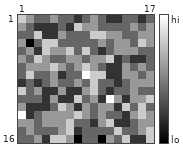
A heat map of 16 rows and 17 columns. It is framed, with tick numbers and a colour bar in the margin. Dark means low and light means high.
The top right is the smoothest part. Neither half mirrors the other. No regular stripes run through it. The texture is fine-grained noise.
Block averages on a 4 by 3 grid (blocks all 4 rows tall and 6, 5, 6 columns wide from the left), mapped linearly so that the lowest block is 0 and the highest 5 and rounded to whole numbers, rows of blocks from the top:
1 2 2
4 5 1
0 2 3
4 1 3
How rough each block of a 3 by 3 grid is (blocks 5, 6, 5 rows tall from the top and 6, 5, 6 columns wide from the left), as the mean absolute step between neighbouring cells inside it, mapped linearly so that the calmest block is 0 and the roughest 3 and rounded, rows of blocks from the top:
320
221
123
